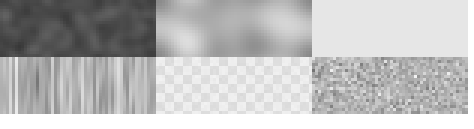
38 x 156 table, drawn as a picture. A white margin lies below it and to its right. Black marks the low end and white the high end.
It is made of 2 by 3 panels. Panel 1,1: low, blotchy, faint in contrast. Panel 1,2: high, smooth. Panel 1,3: very high, flat. Panel 2,1: high, streaked downward. Panel 2,2: very high, checkered, faint in contrast. Panel 2,3: high, fine-grained.
